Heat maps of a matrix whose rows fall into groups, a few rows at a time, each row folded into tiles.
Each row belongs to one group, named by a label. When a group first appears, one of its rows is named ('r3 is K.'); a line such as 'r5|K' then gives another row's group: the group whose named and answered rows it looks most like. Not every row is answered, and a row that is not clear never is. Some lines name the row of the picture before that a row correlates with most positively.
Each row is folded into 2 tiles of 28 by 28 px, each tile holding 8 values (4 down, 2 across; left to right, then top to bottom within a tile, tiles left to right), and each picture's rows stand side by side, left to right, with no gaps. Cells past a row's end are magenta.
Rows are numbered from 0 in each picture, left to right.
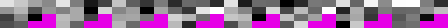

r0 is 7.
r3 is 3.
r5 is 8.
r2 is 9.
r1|9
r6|7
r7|7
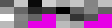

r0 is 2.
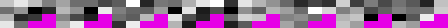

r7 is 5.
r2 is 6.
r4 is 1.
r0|2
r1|9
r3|2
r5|3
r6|9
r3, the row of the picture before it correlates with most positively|1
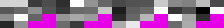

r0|7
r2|5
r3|9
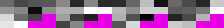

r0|9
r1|3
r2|3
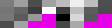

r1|7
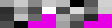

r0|1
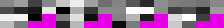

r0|9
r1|7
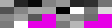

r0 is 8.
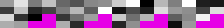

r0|2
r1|5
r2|6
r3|6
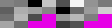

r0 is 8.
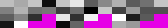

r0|7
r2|2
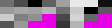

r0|8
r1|7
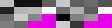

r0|8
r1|5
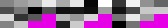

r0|2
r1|6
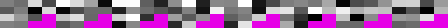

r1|7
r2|7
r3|6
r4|6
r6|3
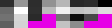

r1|3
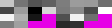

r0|9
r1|1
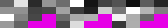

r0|2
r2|8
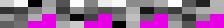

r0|6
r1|2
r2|7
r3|5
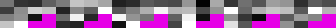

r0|8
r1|1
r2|8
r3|8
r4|3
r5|3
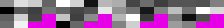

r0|7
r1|6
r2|9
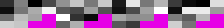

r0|8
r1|2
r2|1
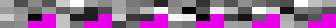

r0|9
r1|2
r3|9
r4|3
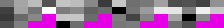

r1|7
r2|5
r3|3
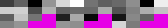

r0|8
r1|7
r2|5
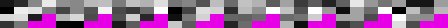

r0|8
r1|1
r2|1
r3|5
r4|1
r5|3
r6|1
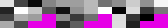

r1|1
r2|2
